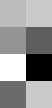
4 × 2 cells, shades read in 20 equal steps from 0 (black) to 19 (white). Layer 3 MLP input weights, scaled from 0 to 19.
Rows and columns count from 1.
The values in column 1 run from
8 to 19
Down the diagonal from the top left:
14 7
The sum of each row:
29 18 19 23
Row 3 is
19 0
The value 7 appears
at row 2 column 2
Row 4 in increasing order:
8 15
